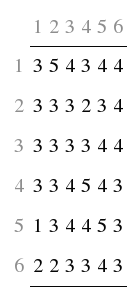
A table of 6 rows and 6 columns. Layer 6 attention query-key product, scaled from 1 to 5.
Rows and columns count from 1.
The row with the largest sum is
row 1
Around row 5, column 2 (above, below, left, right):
3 2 1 4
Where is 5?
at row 1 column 2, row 4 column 4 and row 5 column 5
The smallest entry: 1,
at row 5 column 1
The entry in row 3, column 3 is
3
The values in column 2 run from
2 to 5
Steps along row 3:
same same same up same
